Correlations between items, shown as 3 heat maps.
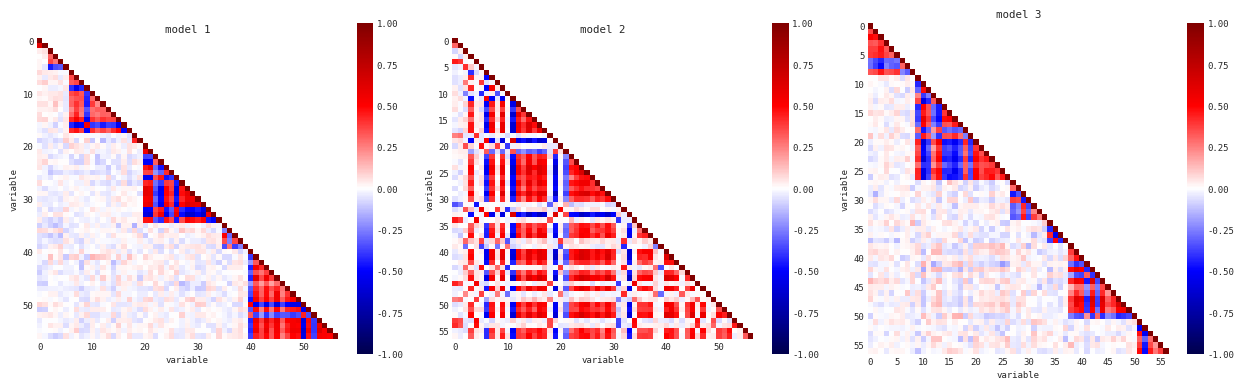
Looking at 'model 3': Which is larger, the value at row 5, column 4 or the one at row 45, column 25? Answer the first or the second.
the first
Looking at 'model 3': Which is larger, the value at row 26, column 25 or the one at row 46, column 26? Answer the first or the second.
the first
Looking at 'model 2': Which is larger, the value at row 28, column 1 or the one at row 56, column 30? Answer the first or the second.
the second
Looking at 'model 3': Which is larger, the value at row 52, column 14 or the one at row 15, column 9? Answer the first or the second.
the first
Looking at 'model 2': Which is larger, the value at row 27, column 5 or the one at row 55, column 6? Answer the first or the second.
the first
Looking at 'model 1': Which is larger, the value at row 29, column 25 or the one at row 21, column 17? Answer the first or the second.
the first
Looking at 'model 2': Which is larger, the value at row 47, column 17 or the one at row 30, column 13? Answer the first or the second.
the first
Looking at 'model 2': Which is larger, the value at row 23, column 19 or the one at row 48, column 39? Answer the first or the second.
the second
